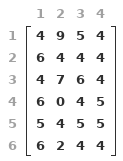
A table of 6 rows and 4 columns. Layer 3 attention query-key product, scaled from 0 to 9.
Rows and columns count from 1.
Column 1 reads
4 6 4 6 5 6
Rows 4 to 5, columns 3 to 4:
4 5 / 5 5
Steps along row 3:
up down down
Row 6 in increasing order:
2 4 4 6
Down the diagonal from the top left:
4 4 6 5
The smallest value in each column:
4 0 4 4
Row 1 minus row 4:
-2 9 1 -1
